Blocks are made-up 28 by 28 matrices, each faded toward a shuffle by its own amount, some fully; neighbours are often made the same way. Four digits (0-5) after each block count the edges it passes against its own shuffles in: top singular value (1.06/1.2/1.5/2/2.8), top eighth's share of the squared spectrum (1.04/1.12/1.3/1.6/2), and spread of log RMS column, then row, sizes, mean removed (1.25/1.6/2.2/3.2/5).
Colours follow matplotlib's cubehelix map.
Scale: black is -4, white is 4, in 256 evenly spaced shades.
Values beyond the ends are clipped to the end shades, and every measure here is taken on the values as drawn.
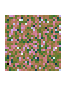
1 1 0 0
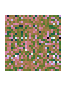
3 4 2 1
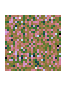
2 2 0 0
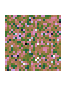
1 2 0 0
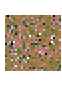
1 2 0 0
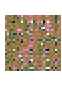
3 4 2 2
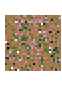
1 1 0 0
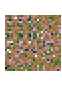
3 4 1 1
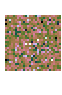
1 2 0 0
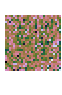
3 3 1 0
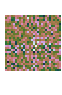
3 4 2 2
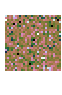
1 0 0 0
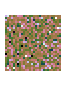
0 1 0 0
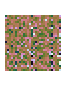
3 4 2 1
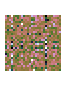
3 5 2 1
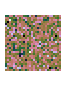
1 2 0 0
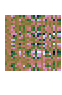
4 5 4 3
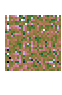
3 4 1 1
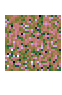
0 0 0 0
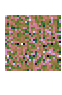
3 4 1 1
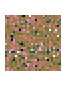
1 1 0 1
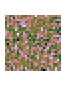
0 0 0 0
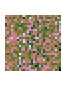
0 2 2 0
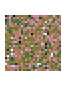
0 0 0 0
